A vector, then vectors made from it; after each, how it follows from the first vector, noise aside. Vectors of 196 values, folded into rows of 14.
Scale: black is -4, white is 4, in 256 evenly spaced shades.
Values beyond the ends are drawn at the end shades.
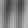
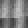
wrapped around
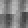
wrapped around
